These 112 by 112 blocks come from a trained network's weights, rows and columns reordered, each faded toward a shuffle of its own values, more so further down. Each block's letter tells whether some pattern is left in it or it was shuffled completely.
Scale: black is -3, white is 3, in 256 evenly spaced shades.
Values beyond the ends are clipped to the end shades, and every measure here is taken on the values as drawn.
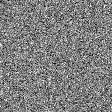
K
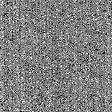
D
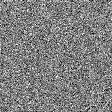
D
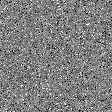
K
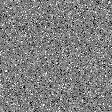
K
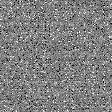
D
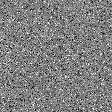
K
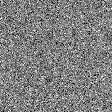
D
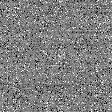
D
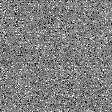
D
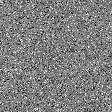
K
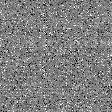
D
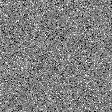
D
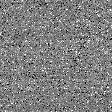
D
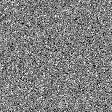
K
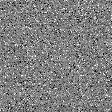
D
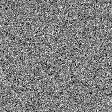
K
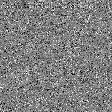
D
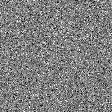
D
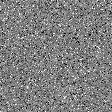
K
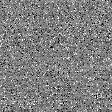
D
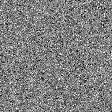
K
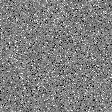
K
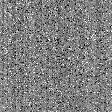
D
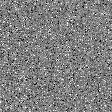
K
